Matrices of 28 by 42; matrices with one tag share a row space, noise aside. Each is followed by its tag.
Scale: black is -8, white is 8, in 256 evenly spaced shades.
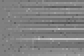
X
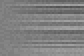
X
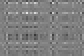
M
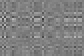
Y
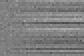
X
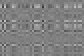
Y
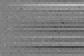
X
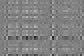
M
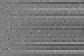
X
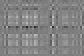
M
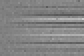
X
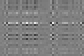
M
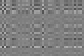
Y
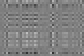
M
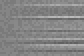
X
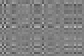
Y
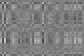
Y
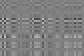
Y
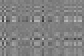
Y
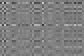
Y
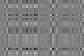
M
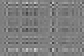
M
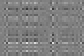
M
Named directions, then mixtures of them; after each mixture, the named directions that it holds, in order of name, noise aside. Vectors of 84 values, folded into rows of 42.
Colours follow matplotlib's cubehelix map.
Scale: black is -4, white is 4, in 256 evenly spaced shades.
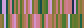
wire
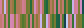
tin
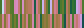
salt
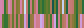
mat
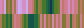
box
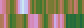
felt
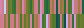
tin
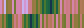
box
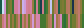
felt, salt, wire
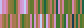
felt, mat, tin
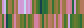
box, felt, wire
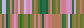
box, wire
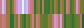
box, felt, salt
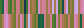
mat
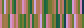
tin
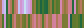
box, felt, wire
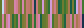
salt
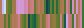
box, salt, tin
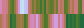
felt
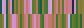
wire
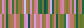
mat, tin, wire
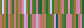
mat, salt, wire
